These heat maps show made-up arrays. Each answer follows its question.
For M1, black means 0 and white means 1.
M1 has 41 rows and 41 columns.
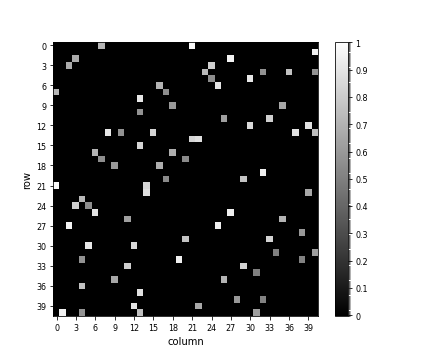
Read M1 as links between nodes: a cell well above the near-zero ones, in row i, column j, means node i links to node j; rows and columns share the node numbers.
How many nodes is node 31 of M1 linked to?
2
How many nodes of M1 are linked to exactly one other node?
10
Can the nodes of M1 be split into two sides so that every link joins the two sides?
no
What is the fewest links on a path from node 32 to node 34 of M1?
4
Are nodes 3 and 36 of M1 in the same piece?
no
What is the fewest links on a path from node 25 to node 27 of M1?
1
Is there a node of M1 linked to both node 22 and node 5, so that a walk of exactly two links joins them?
no
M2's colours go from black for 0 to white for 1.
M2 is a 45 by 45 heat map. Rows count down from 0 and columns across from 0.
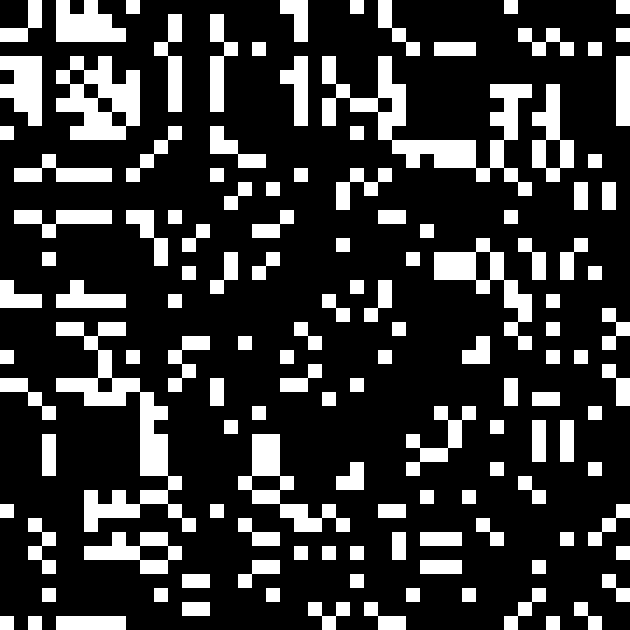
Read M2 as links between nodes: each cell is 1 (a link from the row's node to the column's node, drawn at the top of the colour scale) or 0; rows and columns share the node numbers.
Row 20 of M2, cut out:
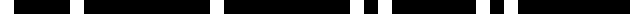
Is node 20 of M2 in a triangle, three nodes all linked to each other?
yes
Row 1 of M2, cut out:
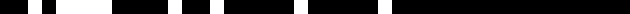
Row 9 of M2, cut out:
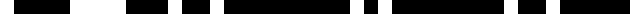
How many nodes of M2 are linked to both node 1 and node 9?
6
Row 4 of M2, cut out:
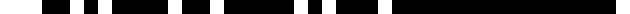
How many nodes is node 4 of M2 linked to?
11
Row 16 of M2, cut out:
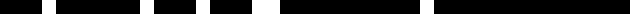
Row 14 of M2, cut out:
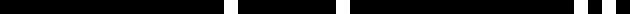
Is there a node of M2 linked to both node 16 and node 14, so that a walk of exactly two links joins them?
no
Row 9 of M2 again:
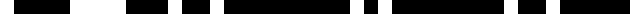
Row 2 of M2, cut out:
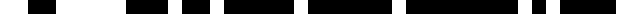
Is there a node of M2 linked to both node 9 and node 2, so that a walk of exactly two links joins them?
yes
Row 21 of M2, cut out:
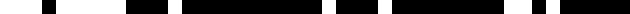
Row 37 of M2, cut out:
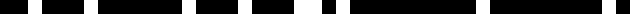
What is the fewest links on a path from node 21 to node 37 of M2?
1
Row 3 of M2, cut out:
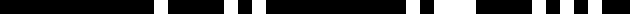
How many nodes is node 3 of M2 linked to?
10
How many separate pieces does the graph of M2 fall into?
1
